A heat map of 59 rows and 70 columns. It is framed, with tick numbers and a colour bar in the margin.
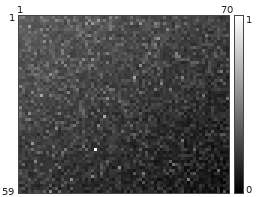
Ninth with the highest average: top left. Mirror symmetry: none. Slope: up to the top left. Stripes: none. Grain: fine. Ninth with the lowest average: bottom right.
